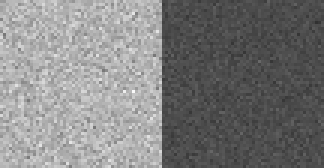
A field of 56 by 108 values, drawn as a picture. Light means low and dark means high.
The table splits into one row of 2 panels. Panel 1,1: low, fine-grained. Panel 1,2: high, fine-grained, faint in contrast.
